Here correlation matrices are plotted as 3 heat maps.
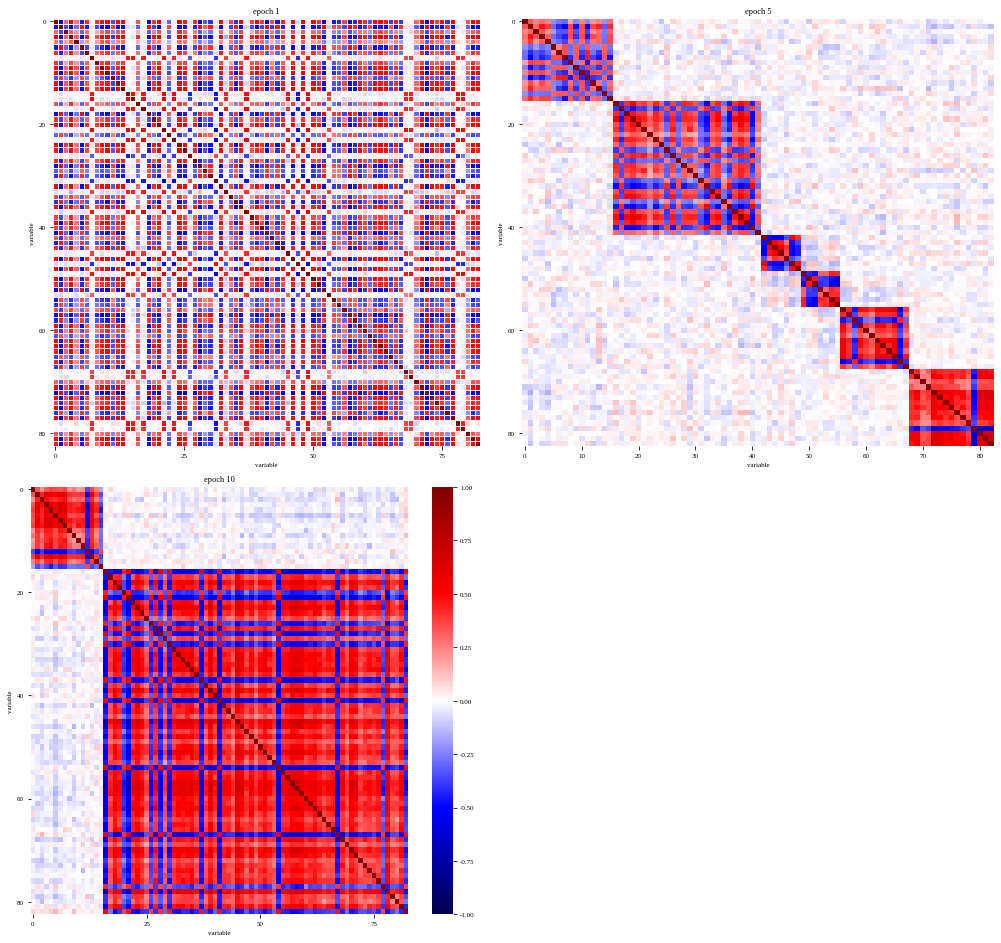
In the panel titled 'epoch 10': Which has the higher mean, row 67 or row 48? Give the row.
48
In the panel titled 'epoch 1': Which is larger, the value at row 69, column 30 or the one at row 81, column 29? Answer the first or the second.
the first
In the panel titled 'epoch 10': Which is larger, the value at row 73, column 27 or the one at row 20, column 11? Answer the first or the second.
the first
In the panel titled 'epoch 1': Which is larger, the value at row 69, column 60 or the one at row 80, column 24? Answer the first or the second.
the second
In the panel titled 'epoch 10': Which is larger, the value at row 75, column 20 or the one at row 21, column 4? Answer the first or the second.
the second
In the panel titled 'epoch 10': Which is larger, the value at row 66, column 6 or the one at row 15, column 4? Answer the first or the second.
the first
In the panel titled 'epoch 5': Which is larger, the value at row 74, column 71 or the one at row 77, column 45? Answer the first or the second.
the first
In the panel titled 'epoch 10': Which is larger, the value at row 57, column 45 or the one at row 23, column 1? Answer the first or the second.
the first
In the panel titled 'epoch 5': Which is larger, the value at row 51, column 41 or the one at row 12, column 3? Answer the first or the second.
the second
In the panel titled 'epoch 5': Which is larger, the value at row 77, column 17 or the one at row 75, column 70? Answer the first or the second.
the second
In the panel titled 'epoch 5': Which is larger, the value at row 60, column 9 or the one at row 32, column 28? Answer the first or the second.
the first
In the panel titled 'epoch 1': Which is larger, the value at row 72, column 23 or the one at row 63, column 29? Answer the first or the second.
the first
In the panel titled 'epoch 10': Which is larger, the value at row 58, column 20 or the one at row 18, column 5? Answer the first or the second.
the second
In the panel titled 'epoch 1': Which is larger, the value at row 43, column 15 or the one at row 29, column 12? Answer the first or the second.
the first
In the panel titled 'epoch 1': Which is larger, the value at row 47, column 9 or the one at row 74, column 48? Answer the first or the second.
the second
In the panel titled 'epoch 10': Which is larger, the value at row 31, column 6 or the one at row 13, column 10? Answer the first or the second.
the second
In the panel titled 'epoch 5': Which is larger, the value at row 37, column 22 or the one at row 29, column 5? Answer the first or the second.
the first
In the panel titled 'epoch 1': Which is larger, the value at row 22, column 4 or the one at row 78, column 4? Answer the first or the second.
the second
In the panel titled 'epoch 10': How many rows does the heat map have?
83
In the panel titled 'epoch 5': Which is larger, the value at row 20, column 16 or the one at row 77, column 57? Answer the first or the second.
the first
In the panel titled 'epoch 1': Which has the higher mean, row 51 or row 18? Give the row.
51
